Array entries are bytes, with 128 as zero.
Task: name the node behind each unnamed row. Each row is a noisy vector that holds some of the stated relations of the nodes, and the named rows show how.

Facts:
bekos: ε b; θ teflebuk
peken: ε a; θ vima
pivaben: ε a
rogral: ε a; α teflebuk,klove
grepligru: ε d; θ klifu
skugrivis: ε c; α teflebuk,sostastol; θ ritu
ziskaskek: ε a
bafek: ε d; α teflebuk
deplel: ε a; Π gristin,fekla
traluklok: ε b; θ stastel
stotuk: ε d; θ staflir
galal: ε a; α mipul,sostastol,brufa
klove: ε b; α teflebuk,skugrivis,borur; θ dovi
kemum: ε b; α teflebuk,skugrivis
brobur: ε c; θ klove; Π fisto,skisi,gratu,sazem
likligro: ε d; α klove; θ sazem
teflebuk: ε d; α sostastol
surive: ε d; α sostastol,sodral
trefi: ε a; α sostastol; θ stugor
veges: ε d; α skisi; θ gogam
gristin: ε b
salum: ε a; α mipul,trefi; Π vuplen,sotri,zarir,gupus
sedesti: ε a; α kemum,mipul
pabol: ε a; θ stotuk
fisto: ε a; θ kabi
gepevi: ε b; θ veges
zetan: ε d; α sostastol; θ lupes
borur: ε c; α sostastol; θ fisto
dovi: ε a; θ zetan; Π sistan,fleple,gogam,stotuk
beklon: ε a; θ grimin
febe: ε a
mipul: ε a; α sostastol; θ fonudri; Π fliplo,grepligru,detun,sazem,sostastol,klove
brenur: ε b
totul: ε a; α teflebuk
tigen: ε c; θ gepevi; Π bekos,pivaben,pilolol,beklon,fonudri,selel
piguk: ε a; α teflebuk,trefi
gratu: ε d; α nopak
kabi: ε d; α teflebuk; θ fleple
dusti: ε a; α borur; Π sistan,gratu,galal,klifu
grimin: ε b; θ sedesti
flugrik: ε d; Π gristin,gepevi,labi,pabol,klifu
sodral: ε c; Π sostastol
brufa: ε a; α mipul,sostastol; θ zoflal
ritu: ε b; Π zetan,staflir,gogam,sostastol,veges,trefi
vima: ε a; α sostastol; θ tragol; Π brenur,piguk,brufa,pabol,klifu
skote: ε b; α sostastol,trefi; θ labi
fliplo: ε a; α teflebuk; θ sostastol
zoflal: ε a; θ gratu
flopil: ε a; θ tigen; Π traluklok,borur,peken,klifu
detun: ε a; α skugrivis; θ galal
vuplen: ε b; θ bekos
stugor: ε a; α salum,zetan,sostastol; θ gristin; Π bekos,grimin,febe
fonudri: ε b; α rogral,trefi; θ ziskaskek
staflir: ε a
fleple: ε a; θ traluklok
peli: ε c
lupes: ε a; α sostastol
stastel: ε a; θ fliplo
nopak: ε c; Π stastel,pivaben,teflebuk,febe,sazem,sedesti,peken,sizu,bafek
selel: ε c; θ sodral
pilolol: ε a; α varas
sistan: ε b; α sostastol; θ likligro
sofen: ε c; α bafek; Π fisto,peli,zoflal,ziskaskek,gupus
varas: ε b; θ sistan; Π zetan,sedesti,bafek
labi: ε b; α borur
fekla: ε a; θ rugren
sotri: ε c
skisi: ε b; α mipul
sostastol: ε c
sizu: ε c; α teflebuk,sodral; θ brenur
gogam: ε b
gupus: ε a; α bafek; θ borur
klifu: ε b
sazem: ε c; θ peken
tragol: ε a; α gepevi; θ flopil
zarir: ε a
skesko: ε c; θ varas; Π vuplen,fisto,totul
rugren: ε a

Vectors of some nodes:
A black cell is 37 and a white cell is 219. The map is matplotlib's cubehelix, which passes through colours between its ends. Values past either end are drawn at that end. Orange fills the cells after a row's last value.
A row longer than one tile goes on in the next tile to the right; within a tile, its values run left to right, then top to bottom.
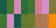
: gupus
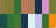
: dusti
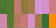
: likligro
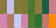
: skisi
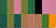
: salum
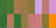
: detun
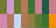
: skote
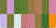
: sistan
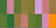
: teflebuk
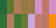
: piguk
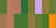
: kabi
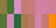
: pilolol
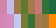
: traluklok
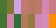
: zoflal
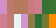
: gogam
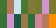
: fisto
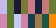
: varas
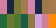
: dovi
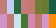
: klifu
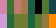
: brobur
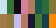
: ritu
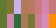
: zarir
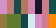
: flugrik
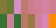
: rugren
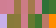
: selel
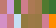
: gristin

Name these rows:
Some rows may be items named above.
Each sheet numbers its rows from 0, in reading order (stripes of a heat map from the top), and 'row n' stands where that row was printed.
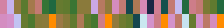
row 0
traluklok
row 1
bafek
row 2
flugrik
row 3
klifu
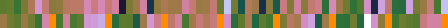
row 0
bafek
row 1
pabol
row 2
dovi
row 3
gratu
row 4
nopak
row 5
veges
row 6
vima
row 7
lupes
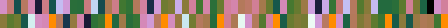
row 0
flugrik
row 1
sostastol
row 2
deplel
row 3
labi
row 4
gepevi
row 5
flopil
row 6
borur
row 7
salum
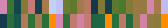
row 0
mipul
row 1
tigen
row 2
sedesti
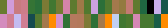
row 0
vuplen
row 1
skugrivis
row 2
skesko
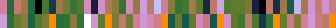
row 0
brobur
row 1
vima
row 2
peken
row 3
stugor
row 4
sofen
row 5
tragol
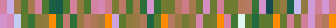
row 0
traluklok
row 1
totul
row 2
sizu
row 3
surive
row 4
klove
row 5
tragol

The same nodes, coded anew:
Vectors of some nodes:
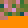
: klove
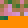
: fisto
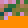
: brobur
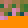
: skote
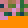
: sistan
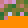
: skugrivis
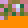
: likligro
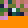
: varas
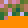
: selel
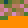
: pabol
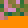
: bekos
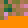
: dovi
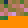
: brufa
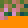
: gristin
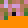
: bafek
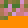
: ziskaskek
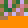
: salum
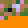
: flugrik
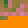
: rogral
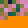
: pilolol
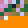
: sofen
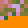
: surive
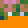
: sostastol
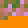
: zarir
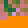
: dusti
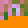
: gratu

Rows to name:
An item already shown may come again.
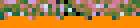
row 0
sodral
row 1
likligro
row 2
gepevi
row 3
zetan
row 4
borur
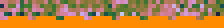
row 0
sistan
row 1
gogam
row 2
fisto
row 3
labi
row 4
skugrivis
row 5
trefi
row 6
gupus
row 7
traluklok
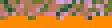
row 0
deplel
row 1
fliplo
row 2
skesko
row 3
kabi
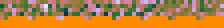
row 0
skisi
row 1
likligro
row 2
ritu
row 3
vuplen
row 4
sazem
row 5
skesko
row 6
peken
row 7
stugor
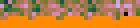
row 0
flopil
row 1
dovi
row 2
piguk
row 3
dovi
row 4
bafek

